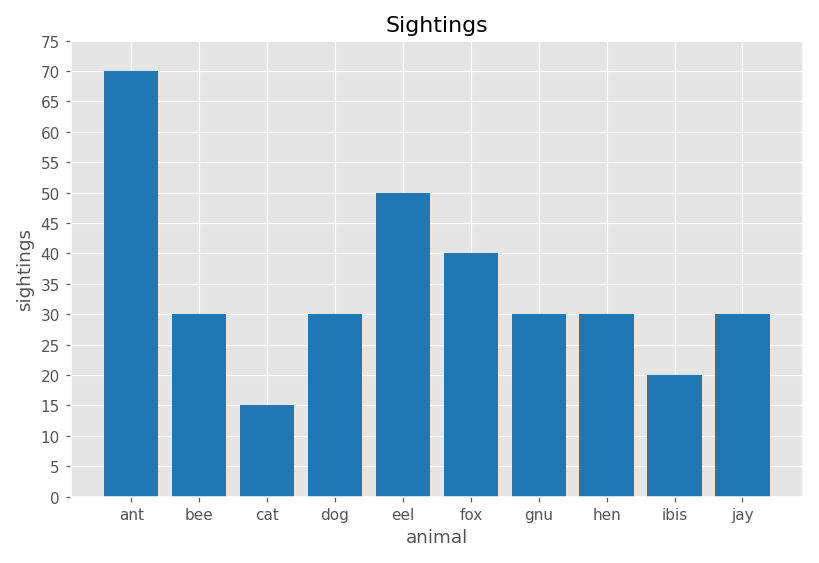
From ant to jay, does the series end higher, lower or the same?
lower
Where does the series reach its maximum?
ant
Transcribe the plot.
Title: Sightings
x-axis: animal, ticks ant bee cat dog eel fox gnu hen ibis jay
y-axis: sightings, ticks 0 5 10 15 20 25 30 35 40 45 50 55 60 65 70 75
Values:
70 30 15 30 50 40 30 30 20 30
